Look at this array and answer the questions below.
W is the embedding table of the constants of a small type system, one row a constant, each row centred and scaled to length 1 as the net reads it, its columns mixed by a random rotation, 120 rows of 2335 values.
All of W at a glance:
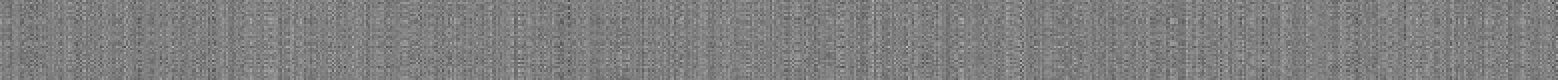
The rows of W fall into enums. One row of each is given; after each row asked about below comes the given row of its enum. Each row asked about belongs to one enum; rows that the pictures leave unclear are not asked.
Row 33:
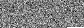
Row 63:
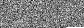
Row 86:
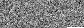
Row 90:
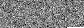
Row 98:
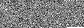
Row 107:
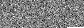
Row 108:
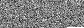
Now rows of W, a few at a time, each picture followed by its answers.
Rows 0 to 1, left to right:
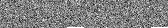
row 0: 108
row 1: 107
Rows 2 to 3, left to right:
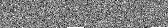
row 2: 107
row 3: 63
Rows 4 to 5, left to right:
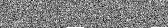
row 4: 63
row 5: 108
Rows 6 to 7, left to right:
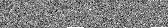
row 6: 86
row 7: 98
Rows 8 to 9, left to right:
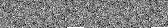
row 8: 90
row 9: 90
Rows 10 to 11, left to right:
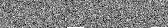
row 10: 90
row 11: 108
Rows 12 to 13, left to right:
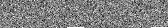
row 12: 107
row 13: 86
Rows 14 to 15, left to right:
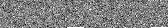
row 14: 90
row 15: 98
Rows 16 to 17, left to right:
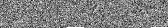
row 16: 63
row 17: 86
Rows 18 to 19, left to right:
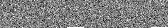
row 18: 107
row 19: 108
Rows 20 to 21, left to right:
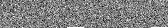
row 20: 107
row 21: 108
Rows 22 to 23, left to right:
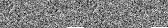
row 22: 86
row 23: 86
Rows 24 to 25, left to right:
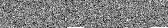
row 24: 90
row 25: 108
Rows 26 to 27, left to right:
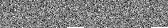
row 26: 107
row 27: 107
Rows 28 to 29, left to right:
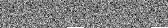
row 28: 33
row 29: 33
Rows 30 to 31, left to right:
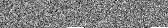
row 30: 86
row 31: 63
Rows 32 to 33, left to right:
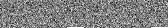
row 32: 33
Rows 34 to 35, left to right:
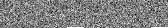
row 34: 86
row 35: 33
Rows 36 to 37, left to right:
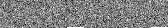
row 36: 90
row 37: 108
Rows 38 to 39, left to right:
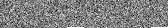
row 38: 86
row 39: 107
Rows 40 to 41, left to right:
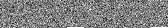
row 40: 33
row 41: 98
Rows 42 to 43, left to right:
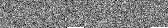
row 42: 90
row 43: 63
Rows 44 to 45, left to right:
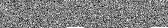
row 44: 98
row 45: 108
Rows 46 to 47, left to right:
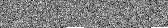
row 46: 63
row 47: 90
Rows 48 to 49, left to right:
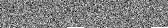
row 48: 33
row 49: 107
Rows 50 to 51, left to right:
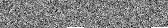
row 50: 86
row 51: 90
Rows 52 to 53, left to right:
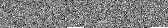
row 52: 90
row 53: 63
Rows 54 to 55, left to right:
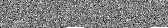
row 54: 63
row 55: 108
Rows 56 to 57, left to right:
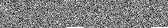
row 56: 98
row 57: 107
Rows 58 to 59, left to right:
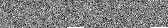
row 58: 90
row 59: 98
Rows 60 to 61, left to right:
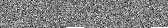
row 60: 63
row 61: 107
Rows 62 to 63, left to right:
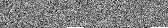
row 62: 86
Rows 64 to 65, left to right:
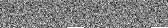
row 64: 33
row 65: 33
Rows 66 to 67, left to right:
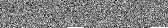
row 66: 33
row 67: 63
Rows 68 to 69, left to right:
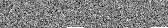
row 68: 86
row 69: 108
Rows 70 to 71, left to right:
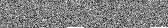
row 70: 108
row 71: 98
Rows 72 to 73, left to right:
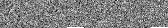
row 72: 86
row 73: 63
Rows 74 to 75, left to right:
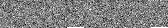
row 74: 90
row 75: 98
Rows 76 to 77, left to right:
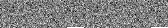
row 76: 33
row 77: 33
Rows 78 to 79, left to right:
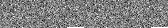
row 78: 107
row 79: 107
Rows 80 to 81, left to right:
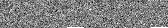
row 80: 86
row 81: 98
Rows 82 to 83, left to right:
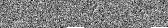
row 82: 63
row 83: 86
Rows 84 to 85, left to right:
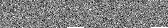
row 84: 107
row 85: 98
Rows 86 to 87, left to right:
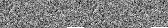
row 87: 86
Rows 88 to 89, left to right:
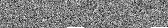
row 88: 108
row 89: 86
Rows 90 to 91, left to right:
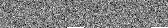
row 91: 33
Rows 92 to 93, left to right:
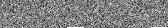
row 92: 107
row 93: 86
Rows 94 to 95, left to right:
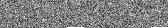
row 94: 108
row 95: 86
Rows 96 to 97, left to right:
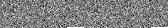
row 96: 107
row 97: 107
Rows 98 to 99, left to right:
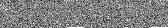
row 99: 108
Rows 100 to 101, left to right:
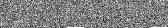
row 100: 63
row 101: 108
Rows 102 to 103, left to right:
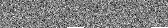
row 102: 107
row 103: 33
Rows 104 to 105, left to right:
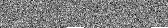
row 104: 63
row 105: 33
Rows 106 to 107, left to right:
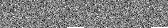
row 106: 107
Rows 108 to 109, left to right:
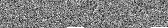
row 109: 86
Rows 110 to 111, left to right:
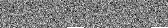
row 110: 33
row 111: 33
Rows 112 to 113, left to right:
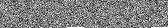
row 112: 98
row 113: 90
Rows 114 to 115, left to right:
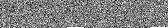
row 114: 33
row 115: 63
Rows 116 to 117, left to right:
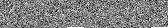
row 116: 86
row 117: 90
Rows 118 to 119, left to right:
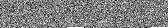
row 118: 33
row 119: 63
